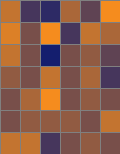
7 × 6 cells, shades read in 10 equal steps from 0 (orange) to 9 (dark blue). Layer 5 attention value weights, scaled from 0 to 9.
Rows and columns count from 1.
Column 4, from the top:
3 7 5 5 5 4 5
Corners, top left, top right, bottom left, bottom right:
2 0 2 5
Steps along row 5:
down down up down up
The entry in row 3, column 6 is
6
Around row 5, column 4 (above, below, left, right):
5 4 0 4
